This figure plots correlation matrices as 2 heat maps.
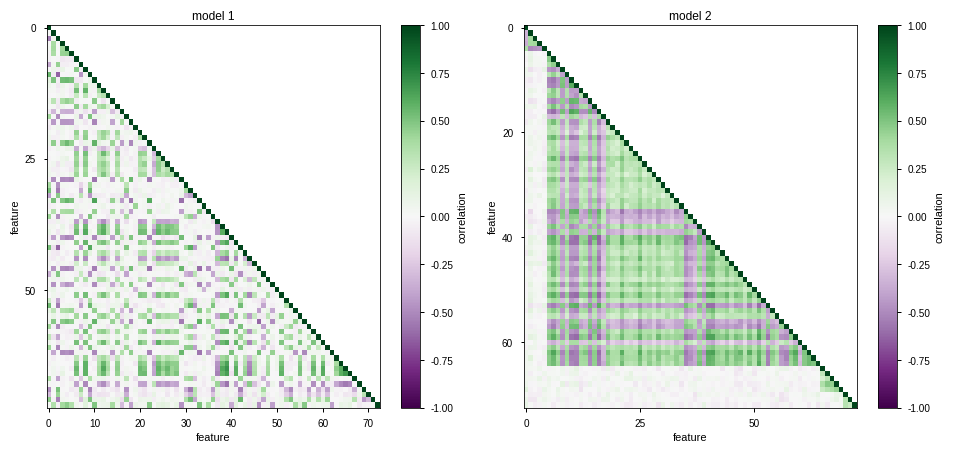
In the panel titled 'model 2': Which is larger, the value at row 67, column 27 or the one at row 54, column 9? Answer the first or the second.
the second
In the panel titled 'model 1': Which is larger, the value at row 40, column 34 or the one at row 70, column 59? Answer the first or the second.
the first
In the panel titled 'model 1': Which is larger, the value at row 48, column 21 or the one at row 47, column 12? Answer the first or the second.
the first
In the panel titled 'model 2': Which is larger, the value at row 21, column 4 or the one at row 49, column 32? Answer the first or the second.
the second
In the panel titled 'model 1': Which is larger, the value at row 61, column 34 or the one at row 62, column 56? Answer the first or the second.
the first
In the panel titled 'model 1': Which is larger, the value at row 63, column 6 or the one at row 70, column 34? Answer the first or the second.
the first
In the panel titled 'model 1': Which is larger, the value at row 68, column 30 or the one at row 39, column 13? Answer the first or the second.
the second
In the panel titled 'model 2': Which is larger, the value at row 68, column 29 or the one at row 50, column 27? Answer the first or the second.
the second
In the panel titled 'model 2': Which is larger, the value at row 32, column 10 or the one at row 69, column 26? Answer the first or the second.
the second
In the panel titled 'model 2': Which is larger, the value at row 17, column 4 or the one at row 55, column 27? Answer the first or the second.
the second
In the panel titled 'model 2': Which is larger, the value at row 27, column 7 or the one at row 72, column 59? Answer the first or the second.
the first
